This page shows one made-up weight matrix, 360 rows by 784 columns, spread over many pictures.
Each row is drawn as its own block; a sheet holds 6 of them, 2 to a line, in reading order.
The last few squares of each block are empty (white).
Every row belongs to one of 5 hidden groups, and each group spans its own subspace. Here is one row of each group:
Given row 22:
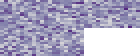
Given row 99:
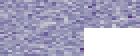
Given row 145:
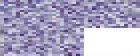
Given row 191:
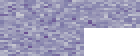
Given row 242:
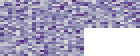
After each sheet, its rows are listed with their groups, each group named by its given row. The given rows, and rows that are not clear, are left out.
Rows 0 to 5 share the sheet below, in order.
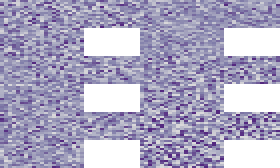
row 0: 145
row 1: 22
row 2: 242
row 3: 145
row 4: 99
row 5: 22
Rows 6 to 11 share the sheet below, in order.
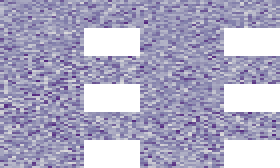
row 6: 99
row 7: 242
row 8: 145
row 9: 99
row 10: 191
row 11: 191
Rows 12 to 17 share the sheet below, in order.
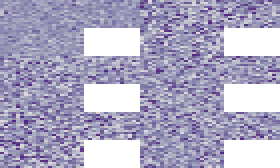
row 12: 242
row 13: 99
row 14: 242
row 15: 191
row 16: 242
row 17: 145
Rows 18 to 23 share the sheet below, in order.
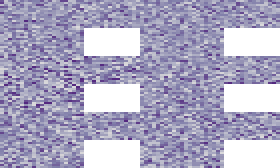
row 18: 242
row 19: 145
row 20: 22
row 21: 99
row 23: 145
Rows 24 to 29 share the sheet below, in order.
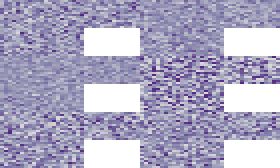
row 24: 242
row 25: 22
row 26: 145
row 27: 242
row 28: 191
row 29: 99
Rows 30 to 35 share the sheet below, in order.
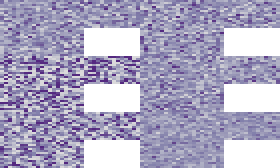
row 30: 242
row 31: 99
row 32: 99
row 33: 242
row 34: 242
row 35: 191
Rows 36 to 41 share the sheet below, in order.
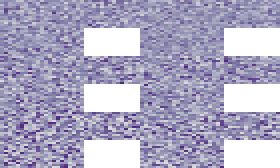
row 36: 242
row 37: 22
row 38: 99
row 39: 22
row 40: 191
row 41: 242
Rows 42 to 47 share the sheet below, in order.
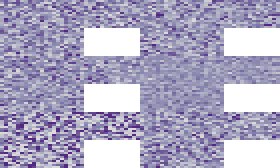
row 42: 145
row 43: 191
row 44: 191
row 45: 22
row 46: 191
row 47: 242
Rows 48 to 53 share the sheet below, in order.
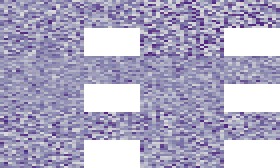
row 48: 191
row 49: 145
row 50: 191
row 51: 22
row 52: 242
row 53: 242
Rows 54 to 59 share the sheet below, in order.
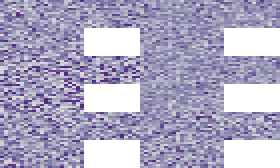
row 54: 191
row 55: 242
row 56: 22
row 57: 242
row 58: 145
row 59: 191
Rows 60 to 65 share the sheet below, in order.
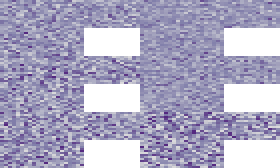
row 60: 191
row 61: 191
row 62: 99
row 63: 242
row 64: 242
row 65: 191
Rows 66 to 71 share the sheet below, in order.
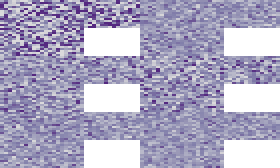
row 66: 22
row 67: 191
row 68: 242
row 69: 191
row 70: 191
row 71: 145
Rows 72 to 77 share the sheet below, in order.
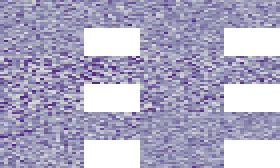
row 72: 191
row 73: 191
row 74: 242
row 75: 145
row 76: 99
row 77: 99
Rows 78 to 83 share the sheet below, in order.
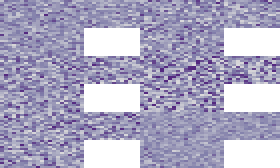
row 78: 191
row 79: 22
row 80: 145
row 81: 191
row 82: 242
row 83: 145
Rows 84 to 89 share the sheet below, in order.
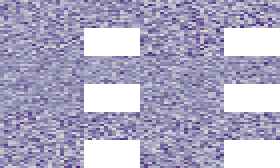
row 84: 242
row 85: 145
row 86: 22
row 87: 22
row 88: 145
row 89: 242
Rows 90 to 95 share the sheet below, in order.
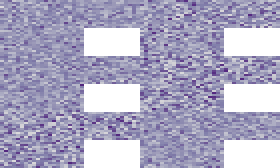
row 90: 99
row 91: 99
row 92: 145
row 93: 242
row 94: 191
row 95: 145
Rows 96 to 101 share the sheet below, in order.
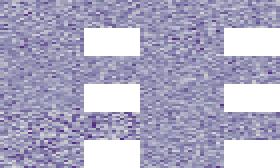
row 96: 22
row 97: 145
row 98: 99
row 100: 99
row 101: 145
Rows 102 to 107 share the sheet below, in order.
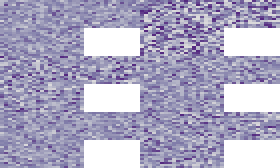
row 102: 242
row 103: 22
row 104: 99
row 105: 145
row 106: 191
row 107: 22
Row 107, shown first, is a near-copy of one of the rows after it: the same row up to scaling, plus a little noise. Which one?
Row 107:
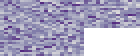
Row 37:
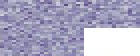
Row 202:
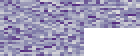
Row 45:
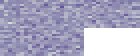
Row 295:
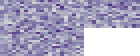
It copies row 202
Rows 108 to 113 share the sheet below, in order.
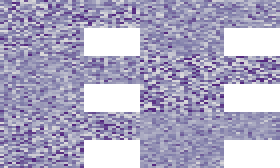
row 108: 99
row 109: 191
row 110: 242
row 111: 145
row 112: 242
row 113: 22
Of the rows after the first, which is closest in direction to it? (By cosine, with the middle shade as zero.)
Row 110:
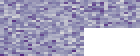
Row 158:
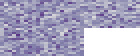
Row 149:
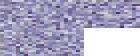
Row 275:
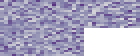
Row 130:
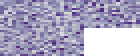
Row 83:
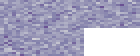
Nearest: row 130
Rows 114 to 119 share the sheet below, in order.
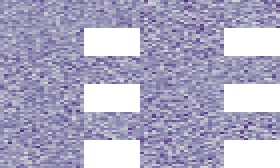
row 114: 242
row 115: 22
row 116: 145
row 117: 242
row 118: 22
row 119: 242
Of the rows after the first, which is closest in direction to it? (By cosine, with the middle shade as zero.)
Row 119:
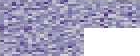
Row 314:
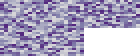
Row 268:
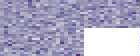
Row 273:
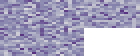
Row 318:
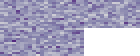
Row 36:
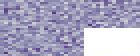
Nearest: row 36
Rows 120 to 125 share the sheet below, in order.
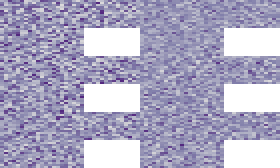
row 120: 242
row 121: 145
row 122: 145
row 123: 191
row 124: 191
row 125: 242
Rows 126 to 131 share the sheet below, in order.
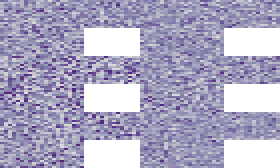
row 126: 242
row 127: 191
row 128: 99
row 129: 145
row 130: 242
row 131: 99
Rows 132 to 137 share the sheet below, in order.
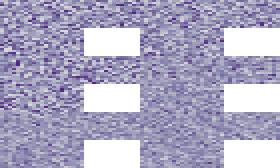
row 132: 145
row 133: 145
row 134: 242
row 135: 99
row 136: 242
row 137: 22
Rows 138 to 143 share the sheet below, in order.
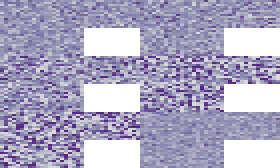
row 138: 145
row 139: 99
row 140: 22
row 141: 242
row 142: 191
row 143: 99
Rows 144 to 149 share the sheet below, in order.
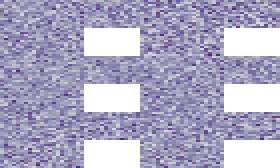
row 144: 191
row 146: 191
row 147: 191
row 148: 145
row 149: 99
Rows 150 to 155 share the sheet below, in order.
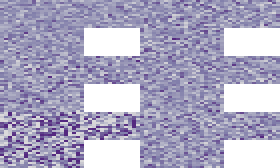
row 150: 191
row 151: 145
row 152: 22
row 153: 145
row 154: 99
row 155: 145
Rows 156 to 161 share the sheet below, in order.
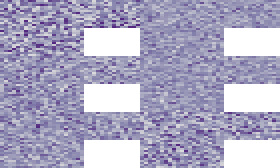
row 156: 99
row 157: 191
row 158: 242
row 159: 242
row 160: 22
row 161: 22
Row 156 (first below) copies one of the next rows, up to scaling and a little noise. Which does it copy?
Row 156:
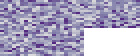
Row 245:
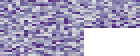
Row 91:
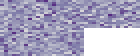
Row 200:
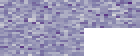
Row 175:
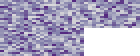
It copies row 245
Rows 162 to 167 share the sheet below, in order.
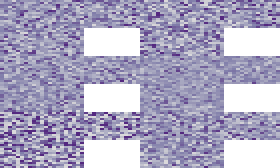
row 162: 191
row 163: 191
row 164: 145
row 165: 22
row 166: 99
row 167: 242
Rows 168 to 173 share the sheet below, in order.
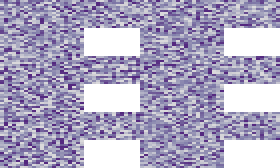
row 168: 145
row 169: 22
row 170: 242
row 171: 242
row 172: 242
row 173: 242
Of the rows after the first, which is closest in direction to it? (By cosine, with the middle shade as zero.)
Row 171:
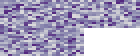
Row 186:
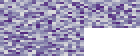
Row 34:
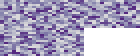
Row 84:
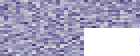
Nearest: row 84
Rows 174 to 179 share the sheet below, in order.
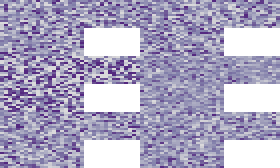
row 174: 242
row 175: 99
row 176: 191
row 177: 191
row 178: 191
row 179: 242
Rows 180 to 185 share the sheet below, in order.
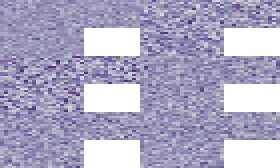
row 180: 145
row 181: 191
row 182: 191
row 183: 242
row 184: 145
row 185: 242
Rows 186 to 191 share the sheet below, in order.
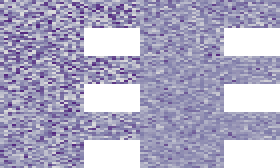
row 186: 191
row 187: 145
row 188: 145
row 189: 191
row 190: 99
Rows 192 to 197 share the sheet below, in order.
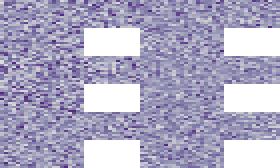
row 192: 242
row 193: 22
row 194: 99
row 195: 242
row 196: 191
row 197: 191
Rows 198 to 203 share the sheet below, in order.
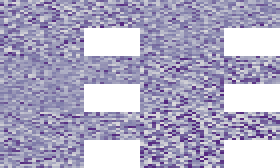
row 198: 145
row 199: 145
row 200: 99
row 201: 22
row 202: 22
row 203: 145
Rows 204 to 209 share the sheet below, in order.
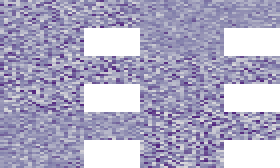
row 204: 145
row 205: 191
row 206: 242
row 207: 145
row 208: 22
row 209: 242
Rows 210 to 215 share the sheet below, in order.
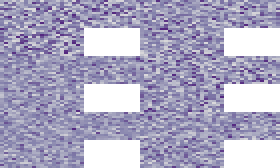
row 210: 242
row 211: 242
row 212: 145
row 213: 145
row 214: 22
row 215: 99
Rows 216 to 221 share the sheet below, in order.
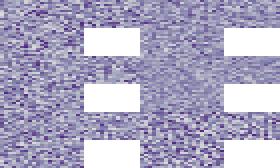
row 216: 22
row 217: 242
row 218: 99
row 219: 22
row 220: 242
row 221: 242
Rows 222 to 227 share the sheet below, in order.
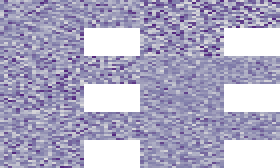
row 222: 22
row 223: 145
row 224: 242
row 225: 191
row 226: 242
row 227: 242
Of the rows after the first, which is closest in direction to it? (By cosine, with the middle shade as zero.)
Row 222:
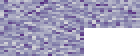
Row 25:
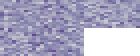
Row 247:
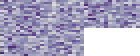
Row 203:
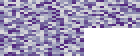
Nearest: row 247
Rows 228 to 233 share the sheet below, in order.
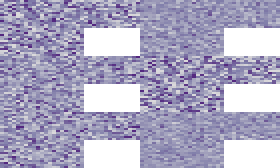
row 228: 191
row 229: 242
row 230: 99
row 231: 191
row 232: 191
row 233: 22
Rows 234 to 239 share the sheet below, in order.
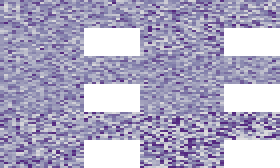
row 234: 242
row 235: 22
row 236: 145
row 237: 22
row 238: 242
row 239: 99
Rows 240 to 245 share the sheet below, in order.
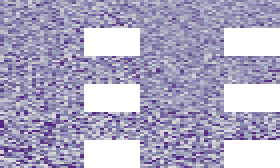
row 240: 145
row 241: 145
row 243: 191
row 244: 99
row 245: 99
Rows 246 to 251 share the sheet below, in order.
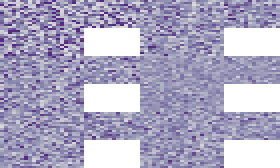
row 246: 145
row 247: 99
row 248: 242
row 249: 22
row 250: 22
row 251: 242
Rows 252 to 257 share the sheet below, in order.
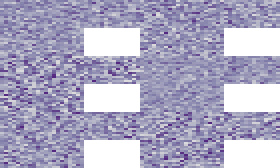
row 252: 242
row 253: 191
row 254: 191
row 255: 99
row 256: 191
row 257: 22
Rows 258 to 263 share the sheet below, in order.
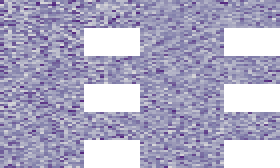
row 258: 99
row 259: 242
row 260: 99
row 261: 191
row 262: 145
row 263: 99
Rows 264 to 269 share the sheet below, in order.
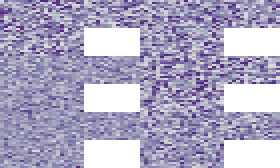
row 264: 22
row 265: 99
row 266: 242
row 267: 242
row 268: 145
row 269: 99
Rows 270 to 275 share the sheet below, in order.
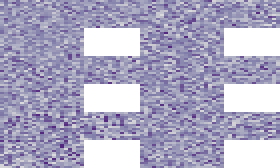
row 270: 145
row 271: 191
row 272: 22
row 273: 242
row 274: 242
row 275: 99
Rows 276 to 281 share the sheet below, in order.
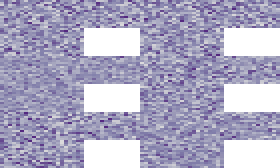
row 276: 145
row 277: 145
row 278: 242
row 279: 99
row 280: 242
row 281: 191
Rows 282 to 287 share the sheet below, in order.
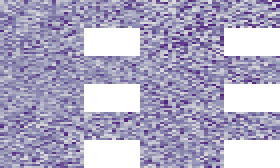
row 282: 22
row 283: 22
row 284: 191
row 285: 22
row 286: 22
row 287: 145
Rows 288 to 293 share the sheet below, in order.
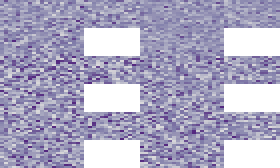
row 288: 242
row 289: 22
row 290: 191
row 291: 22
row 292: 99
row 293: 191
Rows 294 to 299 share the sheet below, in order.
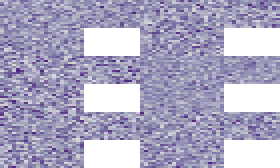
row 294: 145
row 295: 22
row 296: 191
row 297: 99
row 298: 242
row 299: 191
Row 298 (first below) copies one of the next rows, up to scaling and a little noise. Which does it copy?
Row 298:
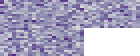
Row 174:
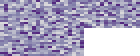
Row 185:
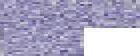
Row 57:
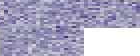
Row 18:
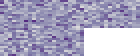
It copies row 18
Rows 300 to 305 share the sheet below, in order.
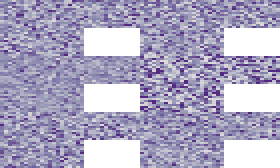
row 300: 191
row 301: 145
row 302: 191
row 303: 191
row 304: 145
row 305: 191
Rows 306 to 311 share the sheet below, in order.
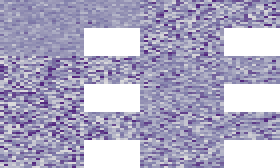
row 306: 191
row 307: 191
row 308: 99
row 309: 22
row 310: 191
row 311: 22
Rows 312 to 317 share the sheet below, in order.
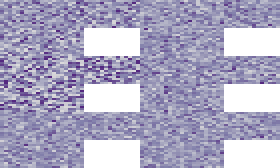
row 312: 242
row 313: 22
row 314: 22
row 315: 99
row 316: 191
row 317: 145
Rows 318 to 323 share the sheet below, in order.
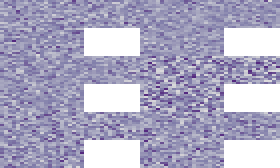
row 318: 242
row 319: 22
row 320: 191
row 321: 191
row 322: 145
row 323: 22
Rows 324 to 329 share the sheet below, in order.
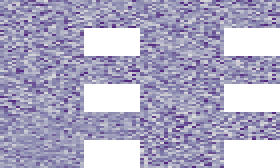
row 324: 99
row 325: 191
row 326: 191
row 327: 191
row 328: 99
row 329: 99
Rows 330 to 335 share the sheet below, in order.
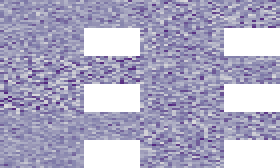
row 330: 22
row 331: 99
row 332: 145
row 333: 242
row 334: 22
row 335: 22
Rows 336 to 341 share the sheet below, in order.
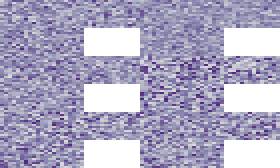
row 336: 99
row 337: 22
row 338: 191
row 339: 99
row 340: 242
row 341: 99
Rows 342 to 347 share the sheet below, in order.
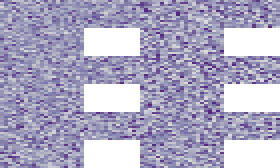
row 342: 99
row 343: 22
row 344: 99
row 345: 145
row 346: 191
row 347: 99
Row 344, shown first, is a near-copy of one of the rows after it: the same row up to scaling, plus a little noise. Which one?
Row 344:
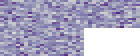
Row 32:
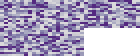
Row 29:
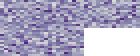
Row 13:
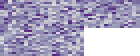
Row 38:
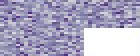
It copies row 38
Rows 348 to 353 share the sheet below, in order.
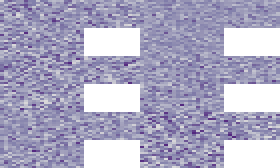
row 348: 191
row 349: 191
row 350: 22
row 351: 242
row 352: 145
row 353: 191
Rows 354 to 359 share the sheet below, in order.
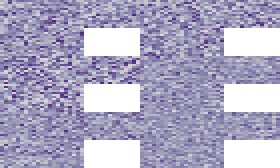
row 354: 99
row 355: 145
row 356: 22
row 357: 22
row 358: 242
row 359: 99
